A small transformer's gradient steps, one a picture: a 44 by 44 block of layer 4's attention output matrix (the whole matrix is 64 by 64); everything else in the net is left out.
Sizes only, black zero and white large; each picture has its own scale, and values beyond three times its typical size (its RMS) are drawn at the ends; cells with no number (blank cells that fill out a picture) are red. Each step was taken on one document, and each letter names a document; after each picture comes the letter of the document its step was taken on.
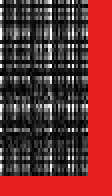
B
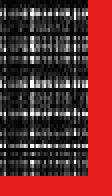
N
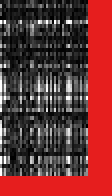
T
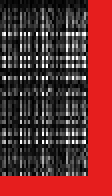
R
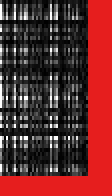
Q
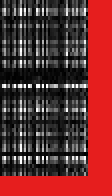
R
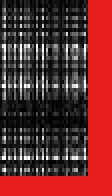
R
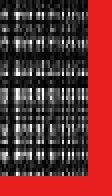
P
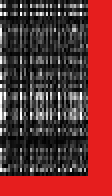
T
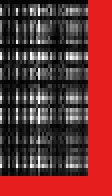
P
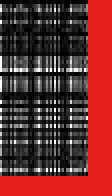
T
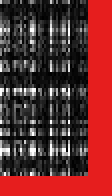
Q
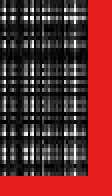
N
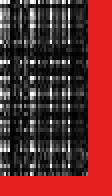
Q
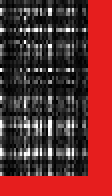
B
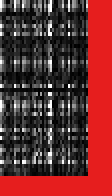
B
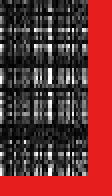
B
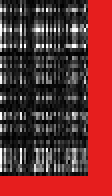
T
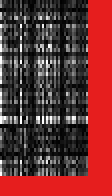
T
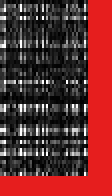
R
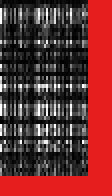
T
